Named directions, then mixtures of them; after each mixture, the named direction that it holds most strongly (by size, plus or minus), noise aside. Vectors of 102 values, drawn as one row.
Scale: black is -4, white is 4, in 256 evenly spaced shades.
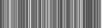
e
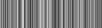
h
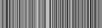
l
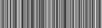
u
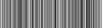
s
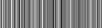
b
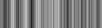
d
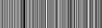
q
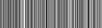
q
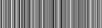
b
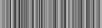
s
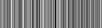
s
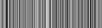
l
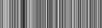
q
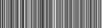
h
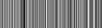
q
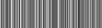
b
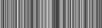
h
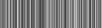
u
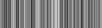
d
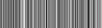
q
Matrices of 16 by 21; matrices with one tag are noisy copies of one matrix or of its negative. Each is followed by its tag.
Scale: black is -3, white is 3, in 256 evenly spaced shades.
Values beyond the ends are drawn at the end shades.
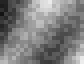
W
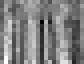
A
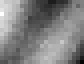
W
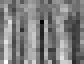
A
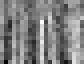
A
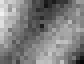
W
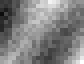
W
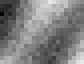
W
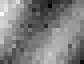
W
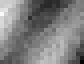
W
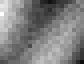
W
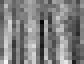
A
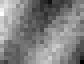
W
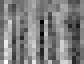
A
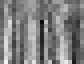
A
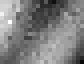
W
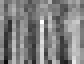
A
